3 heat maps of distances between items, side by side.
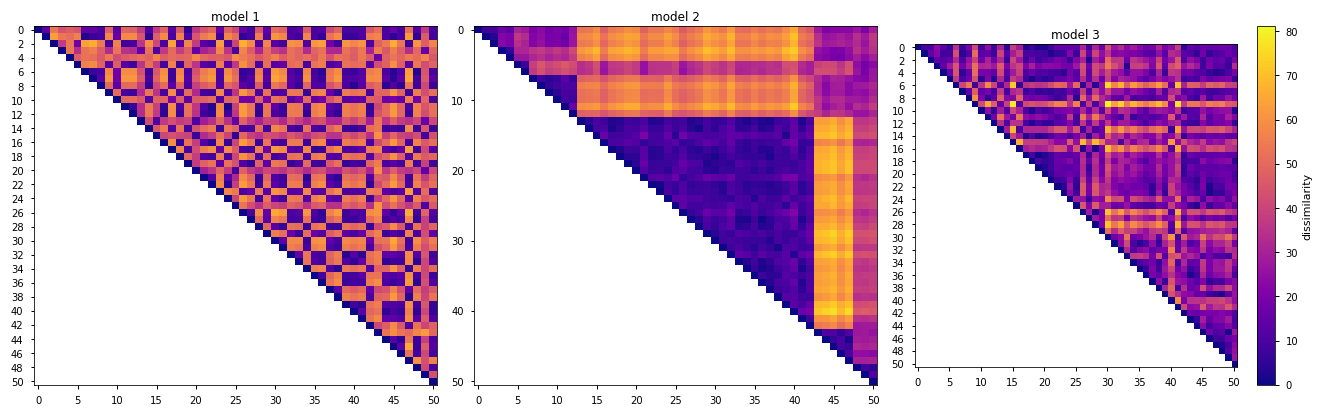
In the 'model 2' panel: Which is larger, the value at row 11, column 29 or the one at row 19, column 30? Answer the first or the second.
the first
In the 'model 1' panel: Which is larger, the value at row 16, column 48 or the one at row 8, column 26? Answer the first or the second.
the first
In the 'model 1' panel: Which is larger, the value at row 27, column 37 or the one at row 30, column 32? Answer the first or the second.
the second
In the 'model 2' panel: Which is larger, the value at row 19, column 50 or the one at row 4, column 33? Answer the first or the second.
the second
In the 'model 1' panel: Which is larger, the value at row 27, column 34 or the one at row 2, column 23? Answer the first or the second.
the second
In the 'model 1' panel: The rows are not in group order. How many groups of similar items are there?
4
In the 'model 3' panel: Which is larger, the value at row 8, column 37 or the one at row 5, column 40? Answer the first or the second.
the second
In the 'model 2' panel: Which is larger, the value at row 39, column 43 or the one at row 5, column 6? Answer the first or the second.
the first
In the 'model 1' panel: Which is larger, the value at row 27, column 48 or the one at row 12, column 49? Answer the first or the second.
the second
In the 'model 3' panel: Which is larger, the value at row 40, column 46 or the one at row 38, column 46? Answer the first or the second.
the first
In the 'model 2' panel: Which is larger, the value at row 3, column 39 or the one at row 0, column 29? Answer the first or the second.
the first
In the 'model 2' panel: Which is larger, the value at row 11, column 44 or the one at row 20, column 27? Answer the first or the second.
the first
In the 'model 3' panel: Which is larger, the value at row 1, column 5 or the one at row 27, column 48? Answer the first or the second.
the second
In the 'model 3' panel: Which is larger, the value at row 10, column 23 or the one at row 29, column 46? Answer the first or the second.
the second
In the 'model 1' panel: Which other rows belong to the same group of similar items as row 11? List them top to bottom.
2, 5, 9, 12, 16, 18, 21, 22, 24, 28, 30, 31, 34, 37, 38, 42, 47
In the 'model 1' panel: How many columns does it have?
51
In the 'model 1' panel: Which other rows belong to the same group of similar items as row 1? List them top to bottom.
0, 6, 7, 8, 10, 14, 17, 19, 23, 26, 27, 29, 32, 33, 35, 36, 39, 40, 41, 44, 45, 46, 48, 50
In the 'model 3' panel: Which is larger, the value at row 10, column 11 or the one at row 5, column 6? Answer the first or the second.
the second
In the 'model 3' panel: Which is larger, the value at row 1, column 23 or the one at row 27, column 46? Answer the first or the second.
the second
